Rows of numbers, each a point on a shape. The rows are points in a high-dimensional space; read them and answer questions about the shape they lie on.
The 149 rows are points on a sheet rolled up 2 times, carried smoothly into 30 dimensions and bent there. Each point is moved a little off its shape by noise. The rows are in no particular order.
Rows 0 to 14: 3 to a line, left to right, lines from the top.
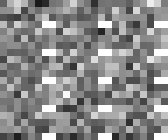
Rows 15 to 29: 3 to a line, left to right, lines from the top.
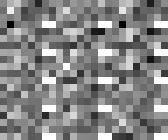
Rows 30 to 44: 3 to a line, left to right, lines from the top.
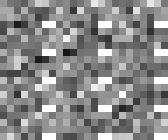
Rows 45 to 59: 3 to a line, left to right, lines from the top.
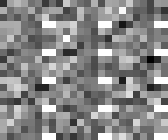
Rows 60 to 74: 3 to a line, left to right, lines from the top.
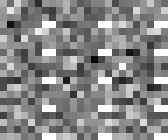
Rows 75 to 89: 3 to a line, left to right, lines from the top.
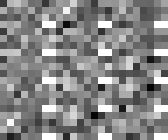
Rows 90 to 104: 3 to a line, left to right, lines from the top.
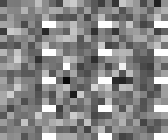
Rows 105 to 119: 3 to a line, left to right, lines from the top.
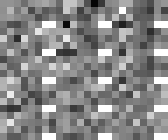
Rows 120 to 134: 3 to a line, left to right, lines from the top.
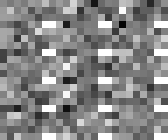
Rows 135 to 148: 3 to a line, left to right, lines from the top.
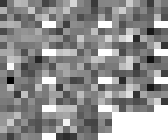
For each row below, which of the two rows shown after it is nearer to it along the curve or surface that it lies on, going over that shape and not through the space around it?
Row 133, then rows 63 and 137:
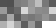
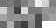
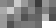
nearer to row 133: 63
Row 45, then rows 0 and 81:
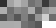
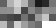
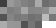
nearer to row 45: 81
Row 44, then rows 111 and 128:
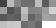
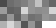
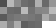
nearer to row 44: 111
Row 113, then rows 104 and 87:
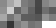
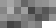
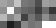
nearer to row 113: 104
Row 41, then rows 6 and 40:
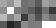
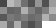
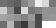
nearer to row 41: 40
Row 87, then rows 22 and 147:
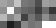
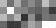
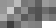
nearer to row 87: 22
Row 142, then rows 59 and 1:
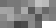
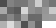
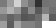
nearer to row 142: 1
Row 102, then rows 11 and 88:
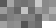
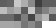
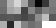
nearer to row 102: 11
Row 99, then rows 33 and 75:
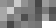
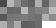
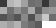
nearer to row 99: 75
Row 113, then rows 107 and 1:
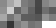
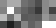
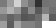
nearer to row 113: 1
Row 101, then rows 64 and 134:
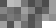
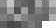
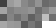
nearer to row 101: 134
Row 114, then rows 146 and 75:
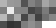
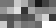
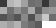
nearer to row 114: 146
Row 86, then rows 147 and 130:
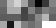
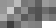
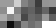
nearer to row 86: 130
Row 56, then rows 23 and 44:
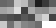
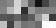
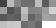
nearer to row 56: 23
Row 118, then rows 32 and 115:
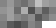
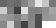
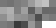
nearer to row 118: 115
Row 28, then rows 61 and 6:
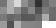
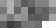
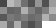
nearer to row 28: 61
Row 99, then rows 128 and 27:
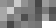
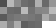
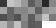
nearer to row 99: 27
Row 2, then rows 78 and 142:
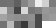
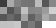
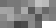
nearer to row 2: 78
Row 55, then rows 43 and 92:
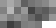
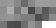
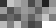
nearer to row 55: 43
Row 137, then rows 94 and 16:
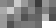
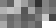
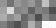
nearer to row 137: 94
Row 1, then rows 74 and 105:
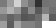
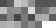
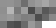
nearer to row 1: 74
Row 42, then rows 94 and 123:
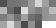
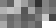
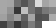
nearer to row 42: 123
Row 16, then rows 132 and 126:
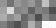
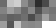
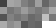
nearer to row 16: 132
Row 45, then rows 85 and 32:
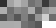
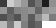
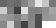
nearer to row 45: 85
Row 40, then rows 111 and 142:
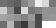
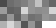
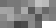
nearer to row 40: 111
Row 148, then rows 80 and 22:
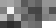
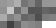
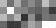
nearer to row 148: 22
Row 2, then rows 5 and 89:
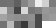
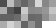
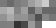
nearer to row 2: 5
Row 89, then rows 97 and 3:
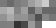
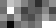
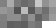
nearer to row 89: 3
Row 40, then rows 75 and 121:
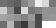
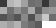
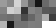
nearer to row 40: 75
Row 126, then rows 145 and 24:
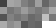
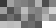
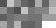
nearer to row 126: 24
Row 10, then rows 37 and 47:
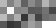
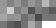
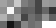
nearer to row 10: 47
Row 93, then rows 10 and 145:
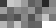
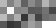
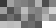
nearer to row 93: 145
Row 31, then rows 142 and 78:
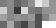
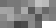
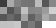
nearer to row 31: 78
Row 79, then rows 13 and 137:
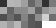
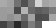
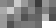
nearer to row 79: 137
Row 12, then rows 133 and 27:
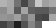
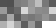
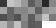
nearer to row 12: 133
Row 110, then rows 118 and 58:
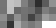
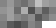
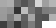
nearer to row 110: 118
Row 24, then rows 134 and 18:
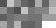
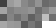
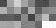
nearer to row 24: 134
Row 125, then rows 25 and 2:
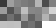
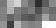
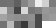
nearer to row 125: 2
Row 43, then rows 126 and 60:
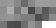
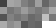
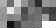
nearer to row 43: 126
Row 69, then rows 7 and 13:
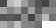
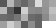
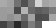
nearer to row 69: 7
